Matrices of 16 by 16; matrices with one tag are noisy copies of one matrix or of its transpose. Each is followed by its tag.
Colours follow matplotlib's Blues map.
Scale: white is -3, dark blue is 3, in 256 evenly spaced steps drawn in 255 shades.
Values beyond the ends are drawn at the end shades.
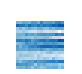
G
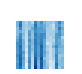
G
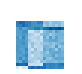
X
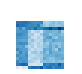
X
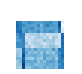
X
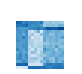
X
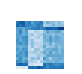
X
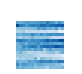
G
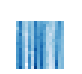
G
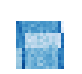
X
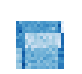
X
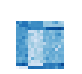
X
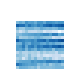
G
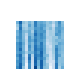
G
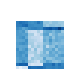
X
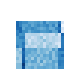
X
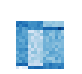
X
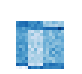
X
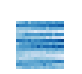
G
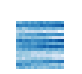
G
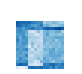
X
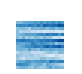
G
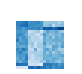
X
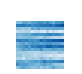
G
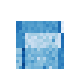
X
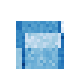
X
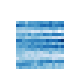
G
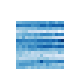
G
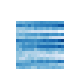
G
